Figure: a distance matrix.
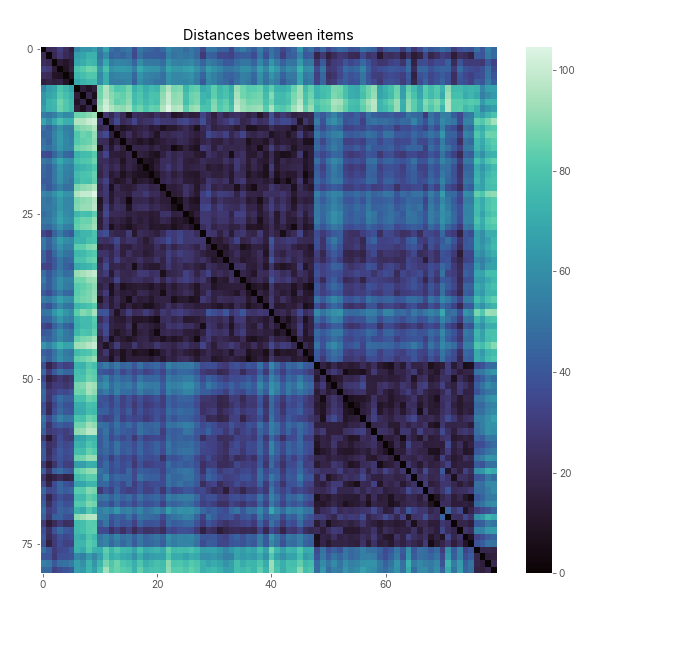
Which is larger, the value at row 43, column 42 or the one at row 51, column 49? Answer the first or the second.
the second
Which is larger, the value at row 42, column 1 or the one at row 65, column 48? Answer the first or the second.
the first
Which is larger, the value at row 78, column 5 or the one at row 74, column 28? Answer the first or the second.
the first
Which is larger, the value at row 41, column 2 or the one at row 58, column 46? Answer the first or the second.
the first
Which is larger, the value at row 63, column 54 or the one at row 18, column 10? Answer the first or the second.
the second
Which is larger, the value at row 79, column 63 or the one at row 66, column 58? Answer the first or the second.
the first
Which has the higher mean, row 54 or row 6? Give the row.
6
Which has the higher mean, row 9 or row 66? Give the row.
9
